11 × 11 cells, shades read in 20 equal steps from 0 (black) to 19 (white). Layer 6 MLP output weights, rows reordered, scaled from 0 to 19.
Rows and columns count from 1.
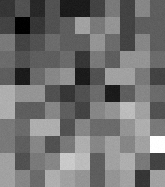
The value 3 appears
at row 1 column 3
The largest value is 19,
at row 9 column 11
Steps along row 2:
down up up up up down up down up same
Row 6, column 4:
6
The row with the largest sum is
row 9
